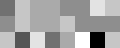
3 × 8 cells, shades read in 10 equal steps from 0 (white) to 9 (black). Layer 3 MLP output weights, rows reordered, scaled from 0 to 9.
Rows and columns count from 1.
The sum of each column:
11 10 7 11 9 8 14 8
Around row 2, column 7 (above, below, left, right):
1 9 4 4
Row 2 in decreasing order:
4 4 4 4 3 3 2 2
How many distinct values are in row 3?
7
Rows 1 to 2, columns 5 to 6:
4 4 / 2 4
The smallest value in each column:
2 2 1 3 2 0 1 2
